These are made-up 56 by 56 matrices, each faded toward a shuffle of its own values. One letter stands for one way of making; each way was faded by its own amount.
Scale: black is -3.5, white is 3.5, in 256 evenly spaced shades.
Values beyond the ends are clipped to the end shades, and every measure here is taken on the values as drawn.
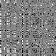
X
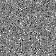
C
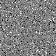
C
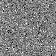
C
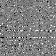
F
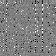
X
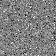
C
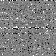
F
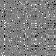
X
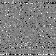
F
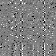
X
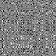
X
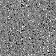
C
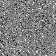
C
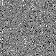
C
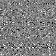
F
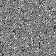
C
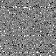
F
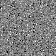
C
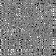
X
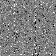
C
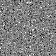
C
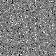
C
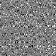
F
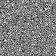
C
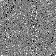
C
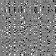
X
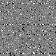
F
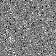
C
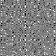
X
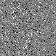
C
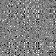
X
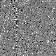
C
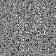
C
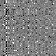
X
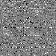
F
